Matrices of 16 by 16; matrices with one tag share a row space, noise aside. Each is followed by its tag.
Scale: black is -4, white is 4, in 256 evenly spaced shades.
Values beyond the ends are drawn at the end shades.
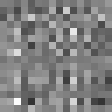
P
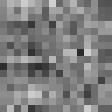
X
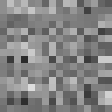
X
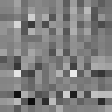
P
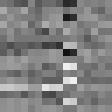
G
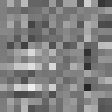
X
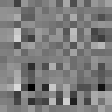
P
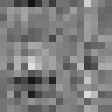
X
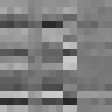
G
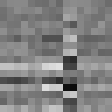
G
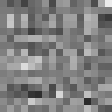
X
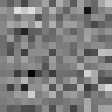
X
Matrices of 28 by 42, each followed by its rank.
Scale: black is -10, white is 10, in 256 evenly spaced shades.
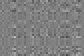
three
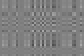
one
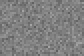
full rank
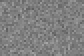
full rank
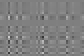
one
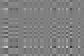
one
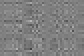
three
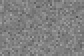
full rank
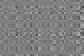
three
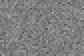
full rank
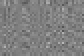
three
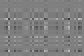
one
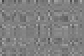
three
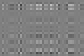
one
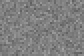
full rank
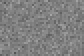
full rank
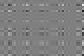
one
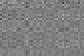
three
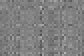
three
